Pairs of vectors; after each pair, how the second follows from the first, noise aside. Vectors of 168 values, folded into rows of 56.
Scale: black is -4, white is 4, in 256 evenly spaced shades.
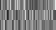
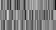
negated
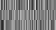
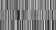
wrapped around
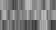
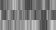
negated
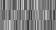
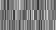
wrapped around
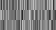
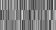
negated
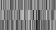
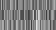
negated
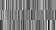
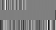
partly zeroed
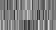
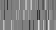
partly zeroed
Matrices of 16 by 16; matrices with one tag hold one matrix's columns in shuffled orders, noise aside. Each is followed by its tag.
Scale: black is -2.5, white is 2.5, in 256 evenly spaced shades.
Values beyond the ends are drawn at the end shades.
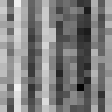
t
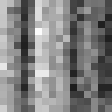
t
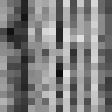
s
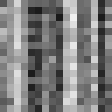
t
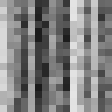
t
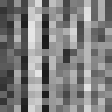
s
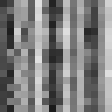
s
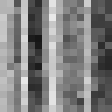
t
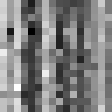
s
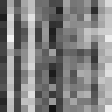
s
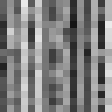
s
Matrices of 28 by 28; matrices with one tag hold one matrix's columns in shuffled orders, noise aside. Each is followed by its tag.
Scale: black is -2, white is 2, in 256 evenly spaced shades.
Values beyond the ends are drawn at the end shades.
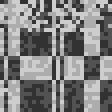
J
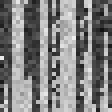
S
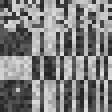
J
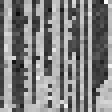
S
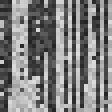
S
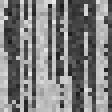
S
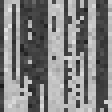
S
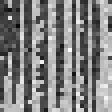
S
